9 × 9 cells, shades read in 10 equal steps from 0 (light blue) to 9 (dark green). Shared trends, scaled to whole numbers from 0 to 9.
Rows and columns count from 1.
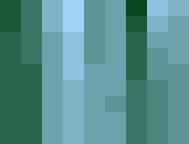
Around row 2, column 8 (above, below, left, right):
1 3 8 3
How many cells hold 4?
12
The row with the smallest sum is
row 1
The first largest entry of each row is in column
7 1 1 1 1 1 1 1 1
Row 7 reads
7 7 3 2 3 4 6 5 4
